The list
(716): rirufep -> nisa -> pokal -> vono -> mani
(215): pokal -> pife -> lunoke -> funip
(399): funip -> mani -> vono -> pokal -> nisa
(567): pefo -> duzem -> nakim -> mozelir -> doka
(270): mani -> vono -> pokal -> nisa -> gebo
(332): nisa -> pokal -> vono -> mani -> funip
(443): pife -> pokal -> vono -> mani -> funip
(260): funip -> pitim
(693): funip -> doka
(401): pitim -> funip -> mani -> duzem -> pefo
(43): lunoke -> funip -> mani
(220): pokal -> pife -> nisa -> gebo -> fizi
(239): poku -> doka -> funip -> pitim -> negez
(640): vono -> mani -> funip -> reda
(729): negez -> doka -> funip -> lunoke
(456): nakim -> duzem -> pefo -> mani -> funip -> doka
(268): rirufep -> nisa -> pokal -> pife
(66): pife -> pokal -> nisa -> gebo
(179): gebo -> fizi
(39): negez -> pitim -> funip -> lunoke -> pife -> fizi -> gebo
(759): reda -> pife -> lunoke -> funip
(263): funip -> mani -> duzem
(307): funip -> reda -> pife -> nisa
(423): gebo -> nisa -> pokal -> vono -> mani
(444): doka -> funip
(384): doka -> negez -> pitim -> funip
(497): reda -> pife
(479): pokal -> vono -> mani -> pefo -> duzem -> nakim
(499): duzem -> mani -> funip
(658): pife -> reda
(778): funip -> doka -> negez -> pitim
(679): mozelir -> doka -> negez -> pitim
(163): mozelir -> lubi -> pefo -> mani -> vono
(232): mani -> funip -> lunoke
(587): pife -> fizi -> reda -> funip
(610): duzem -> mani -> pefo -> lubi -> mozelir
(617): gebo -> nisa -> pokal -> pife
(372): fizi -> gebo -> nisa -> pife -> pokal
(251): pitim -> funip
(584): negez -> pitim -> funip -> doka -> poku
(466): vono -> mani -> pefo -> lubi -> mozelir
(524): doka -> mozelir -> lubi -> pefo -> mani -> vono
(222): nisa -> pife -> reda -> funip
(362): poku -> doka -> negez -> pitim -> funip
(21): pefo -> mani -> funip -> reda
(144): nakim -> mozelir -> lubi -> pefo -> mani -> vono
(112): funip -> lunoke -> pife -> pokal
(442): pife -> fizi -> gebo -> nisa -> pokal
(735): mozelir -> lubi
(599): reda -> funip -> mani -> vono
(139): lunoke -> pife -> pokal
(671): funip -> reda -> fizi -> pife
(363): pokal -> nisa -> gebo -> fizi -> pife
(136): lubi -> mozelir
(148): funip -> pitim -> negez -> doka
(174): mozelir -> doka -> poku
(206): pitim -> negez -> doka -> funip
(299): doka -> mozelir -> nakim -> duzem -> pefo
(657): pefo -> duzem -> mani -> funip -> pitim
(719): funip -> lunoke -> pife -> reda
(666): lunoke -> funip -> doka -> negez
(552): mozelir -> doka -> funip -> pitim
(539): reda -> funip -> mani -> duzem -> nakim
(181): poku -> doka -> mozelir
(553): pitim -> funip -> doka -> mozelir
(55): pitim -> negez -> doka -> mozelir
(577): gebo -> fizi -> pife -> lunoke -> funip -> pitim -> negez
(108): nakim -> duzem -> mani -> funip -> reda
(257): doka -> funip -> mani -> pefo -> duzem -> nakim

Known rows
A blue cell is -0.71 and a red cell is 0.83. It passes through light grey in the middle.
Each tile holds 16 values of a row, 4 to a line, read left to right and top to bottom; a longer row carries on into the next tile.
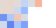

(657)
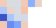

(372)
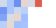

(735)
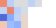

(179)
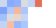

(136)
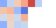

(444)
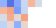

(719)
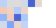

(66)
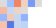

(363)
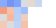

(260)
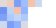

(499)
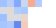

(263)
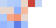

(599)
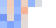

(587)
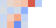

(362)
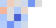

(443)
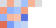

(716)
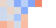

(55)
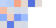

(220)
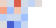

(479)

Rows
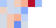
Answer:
(239)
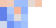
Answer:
(610)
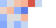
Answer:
(257)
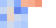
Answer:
(552)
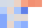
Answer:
(524)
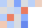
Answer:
(222)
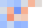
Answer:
(759)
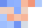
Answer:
(671)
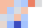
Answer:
(640)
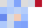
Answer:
(163)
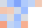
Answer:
(401)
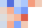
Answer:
(666)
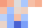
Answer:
(466)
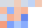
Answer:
(332)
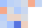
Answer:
(399)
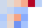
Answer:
(181)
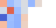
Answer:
(577)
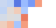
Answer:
(39)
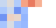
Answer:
(174)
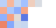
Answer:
(268)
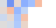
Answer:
(139)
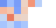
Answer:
(307)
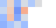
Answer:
(658)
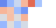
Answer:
(693)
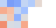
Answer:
(251)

